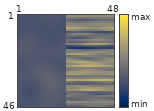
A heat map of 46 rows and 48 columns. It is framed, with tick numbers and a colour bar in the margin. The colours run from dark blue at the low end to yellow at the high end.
It is made of 1 by 2 panels. Panel 1,1: low, smooth, faint in contrast. Panel 1,2: middling, streaked across, strong in contrast.
